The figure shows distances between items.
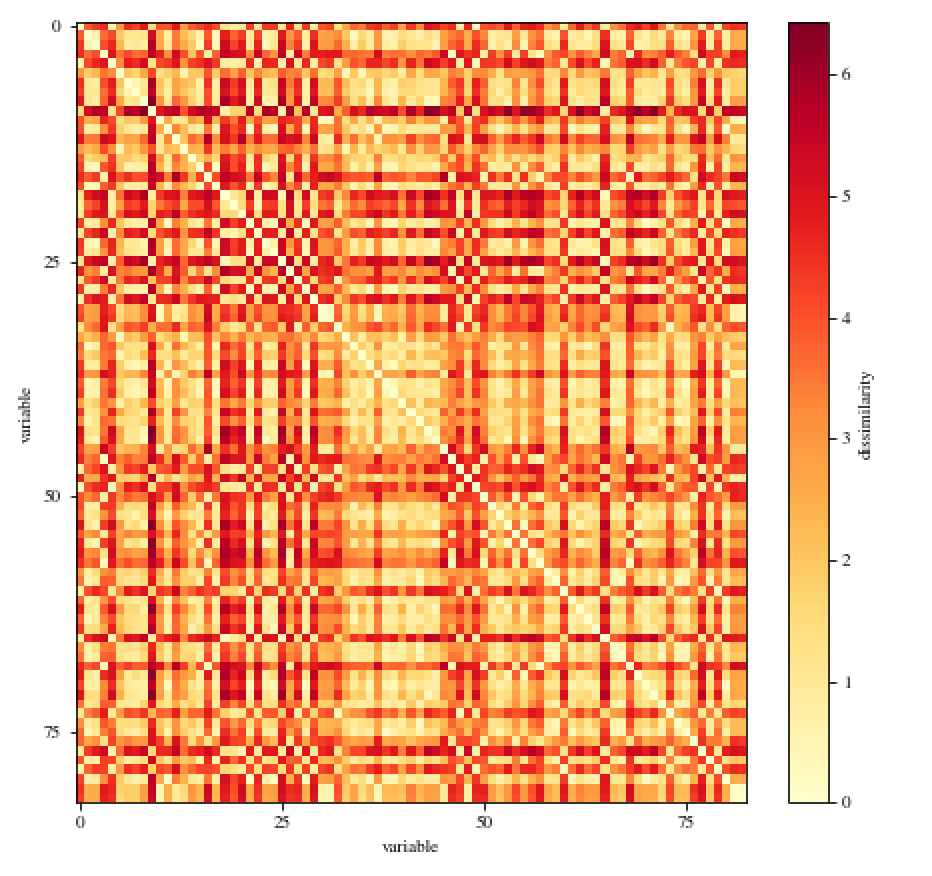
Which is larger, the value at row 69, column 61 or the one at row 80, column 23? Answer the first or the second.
the first
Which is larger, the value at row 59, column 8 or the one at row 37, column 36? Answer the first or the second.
the second
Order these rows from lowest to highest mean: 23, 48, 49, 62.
23, 62, 48, 49
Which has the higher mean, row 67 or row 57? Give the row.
57
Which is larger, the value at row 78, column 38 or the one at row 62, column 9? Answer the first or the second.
the second
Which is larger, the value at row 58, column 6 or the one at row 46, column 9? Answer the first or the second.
the second
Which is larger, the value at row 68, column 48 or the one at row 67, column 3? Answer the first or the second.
the first
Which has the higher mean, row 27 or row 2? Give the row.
27
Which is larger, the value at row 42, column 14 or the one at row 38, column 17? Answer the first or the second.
the first
